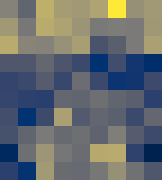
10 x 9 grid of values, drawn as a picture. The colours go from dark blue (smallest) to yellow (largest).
Average level on the scale: 40%. Calmest part: middle left. Seam: horizontal, 30% of the way down, the top part higher. Stripes: none.
